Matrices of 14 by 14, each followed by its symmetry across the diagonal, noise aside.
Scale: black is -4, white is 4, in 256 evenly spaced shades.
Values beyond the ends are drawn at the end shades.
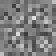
symmetric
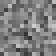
antisymmetric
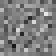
antisymmetric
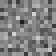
symmetric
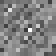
symmetric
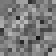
symmetric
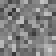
symmetric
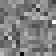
antisymmetric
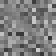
antisymmetric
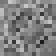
symmetric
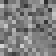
antisymmetric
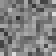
symmetric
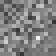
symmetric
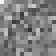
symmetric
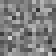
antisymmetric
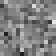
antisymmetric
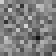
symmetric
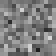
antisymmetric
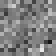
antisymmetric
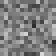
antisymmetric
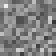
symmetric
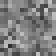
antisymmetric
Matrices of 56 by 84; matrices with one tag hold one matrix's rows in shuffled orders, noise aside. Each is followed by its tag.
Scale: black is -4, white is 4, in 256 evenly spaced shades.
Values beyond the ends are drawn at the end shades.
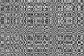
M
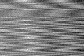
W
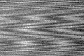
W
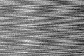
W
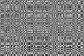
M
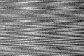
W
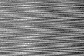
W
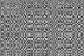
M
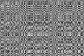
M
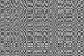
M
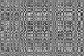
M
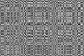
M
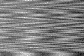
W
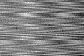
W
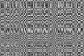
M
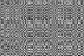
M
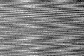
W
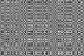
M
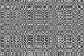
M
